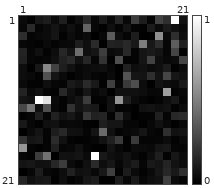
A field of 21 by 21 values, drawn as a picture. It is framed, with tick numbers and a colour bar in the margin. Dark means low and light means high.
Grain: fine. Slope: none. Average level on the scale: 10%. Histogram: skewed, a long tail of high values. Stripes: none.
